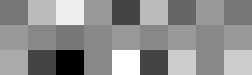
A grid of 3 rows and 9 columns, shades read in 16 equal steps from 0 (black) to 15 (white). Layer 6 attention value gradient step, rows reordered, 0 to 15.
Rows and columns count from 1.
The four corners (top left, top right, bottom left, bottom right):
7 7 10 12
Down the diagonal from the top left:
7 8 0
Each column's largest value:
10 11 14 9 15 11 12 9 12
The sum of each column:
26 23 21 25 28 23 27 25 28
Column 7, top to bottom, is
6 9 12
